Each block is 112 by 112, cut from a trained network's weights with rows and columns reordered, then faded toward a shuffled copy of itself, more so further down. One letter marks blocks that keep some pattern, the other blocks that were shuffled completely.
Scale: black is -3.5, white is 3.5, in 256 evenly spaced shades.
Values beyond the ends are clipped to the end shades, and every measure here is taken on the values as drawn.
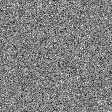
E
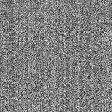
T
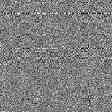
T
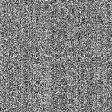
T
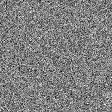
E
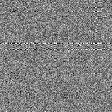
T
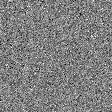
E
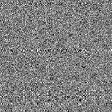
T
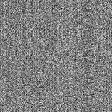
T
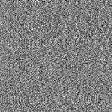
T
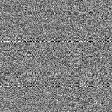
T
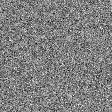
E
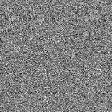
T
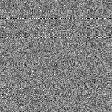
T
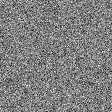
E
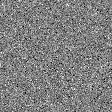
E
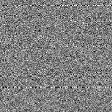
T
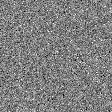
E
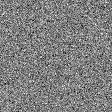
E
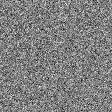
E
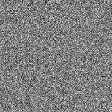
T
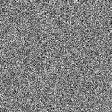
T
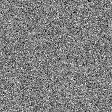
E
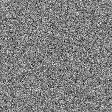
E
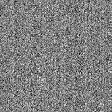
T
